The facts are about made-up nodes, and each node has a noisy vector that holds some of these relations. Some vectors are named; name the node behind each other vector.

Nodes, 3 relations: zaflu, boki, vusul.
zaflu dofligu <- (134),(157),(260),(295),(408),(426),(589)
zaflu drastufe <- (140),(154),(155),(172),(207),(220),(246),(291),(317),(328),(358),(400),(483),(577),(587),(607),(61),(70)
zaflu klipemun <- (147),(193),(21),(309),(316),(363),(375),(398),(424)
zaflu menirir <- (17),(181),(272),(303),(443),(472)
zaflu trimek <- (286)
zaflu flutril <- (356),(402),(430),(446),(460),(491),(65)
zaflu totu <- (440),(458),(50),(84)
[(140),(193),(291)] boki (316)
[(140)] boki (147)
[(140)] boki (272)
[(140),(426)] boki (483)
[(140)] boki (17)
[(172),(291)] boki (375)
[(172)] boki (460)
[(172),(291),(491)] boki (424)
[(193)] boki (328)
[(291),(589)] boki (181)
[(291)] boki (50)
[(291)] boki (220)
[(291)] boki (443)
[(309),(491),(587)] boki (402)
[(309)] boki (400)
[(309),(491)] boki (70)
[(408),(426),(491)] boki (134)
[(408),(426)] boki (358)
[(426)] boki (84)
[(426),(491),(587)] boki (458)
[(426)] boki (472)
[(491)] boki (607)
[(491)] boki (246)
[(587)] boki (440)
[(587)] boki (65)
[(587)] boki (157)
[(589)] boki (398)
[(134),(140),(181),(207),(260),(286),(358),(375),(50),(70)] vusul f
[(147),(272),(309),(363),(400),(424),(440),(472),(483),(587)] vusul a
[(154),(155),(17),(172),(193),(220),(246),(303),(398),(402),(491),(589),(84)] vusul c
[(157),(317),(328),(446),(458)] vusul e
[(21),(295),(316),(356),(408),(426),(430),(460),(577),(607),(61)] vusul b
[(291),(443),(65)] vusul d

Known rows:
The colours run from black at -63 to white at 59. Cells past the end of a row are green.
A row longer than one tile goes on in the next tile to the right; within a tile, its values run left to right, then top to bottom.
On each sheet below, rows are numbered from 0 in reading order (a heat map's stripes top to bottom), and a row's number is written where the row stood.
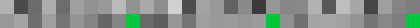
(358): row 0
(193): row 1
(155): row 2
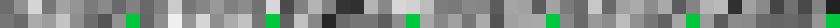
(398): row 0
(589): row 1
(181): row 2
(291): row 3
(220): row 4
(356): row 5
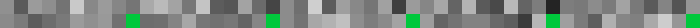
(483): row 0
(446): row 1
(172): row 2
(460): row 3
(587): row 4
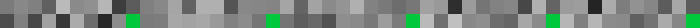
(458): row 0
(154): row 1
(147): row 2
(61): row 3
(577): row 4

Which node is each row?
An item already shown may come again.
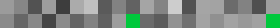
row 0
(316)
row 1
(193)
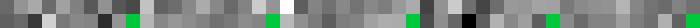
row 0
(402)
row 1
(207)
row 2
(140)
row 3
(272)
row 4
(363)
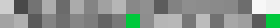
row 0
(358)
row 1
(260)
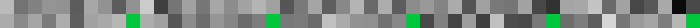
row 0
(291)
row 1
(358)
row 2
(246)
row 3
(84)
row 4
(491)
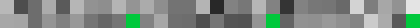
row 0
(358)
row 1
(286)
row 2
(157)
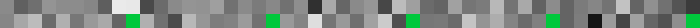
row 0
(260)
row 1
(400)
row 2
(295)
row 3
(246)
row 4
(440)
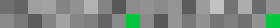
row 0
(424)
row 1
(328)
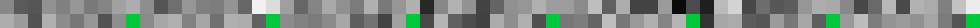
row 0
(70)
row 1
(260)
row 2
(375)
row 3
(472)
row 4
(491)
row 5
(303)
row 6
(134)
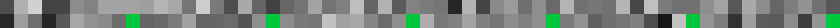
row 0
(17)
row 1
(446)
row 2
(246)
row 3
(607)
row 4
(50)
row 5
(65)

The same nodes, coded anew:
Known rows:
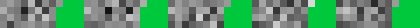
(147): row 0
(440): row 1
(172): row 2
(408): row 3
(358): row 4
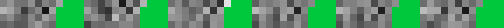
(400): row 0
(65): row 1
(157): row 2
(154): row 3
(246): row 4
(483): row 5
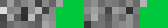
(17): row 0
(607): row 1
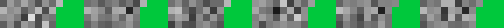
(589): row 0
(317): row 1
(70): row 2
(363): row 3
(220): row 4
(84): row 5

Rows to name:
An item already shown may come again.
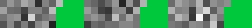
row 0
(491)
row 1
(65)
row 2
(193)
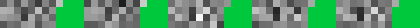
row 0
(260)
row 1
(134)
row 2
(193)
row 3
(50)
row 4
(375)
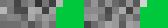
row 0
(446)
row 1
(295)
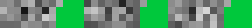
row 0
(440)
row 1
(358)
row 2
(316)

